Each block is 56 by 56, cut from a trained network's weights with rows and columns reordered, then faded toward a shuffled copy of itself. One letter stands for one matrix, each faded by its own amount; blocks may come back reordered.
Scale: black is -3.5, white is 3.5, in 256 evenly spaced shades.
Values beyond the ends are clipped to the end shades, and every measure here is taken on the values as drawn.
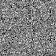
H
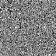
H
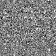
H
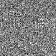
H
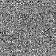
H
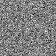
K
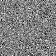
H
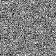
K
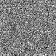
K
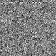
H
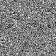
K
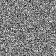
K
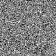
K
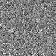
H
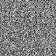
H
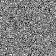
K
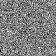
H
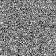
K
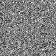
H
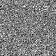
H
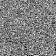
H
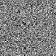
H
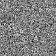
H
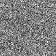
K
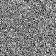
K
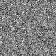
K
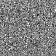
H
